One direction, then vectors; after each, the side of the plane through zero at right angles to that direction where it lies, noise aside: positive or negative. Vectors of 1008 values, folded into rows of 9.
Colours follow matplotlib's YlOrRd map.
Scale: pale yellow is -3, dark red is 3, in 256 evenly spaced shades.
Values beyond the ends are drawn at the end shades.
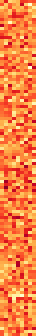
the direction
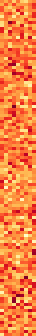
negative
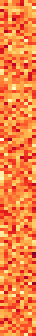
positive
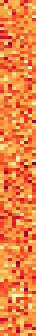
positive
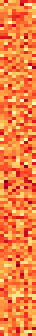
positive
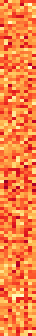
positive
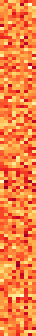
positive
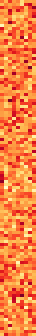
negative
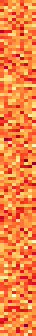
positive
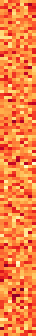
negative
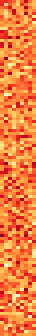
positive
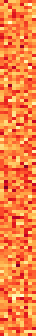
positive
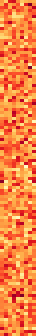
negative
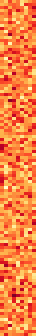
negative
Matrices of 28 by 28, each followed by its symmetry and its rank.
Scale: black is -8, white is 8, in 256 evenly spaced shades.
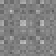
symmetric, rank three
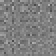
neither, rank five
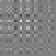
symmetric, rank two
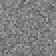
neither, full rank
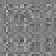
neither, rank three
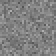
neither, full rank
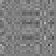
neither, rank three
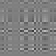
neither, rank one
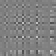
symmetric, rank two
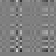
neither, rank one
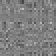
neither, rank five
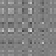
symmetric, rank two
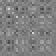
symmetric, rank three
